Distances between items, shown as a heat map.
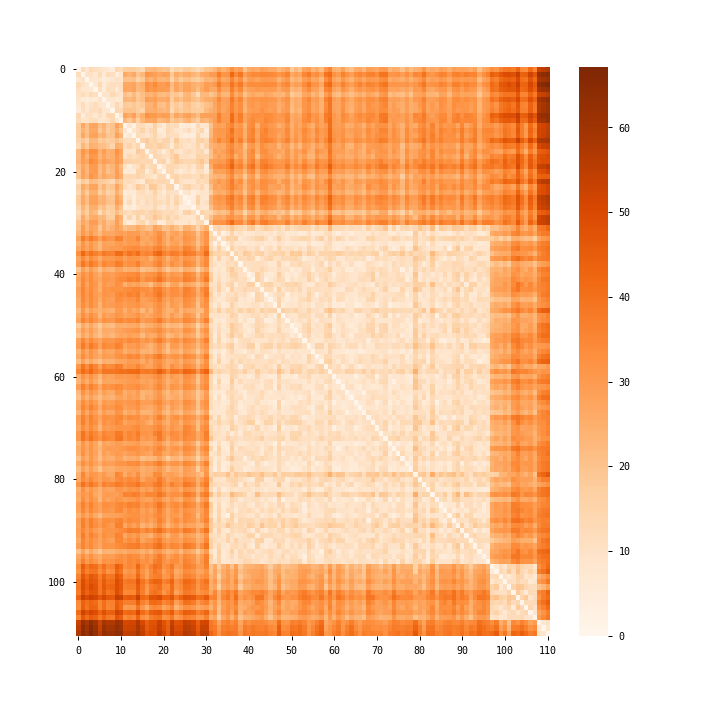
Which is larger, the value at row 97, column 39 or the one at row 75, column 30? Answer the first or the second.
the second
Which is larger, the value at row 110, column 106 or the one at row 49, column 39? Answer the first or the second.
the first
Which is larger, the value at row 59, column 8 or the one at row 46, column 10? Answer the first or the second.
the first
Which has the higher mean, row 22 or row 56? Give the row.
22
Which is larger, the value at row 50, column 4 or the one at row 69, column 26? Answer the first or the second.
the second
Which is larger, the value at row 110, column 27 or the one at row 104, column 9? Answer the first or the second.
the first
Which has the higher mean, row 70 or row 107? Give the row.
107
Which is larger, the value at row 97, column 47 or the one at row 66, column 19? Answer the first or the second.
the second
